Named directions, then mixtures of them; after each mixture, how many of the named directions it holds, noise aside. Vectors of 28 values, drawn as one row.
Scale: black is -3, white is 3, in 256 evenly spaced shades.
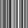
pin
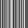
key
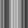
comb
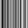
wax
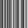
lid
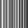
three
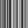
two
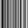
one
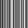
two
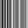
three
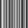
one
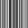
three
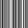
three
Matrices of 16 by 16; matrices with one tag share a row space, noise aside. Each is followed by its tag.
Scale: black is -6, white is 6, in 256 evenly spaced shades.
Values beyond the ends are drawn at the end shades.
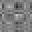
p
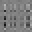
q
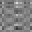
p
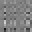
q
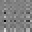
q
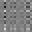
q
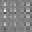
q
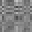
p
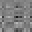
p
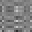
p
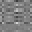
p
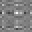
p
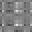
p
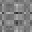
p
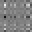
q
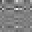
p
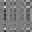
q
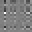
q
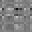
p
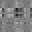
p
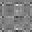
p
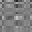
p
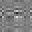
p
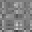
p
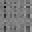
q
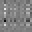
q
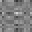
p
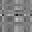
p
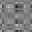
p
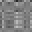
p
